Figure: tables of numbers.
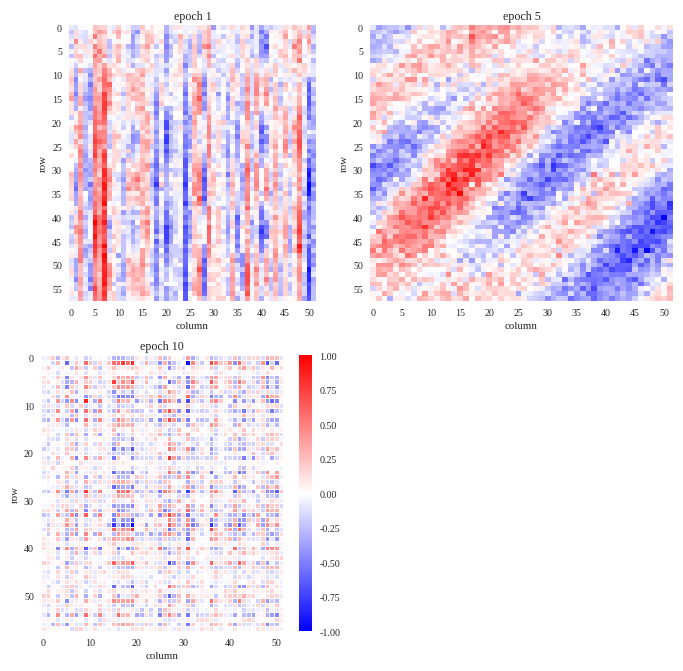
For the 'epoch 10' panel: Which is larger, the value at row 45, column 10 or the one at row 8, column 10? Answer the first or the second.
the first
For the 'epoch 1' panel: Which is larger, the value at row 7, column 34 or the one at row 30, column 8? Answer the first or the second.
the second
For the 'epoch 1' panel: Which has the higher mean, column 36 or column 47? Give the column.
47
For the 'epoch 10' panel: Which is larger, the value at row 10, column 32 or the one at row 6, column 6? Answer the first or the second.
the second
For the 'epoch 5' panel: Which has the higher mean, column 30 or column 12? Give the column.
12
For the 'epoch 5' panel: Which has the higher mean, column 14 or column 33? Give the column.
14
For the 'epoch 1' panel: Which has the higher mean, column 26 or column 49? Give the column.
26
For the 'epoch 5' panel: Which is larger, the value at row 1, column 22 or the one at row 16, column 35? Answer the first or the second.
the first
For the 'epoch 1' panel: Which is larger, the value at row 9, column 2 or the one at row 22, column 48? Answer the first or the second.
the second
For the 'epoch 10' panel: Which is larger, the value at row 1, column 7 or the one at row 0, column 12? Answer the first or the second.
the first
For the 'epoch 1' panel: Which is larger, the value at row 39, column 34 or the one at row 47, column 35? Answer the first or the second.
the first
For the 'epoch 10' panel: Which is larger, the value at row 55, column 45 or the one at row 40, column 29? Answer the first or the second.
the second
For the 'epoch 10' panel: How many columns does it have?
52
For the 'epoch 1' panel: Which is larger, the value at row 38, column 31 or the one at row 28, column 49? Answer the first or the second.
the first
